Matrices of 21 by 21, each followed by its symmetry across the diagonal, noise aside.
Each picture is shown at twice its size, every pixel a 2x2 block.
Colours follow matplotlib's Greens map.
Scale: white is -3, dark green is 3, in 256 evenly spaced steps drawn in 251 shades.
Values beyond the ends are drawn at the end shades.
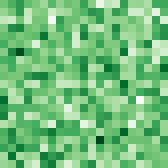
antisymmetric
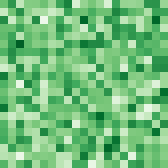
antisymmetric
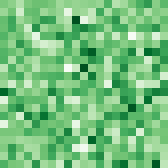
neither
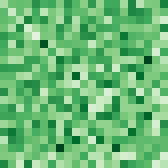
symmetric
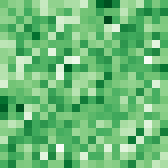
symmetric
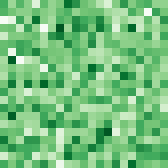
neither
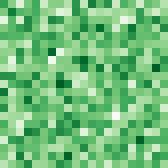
symmetric
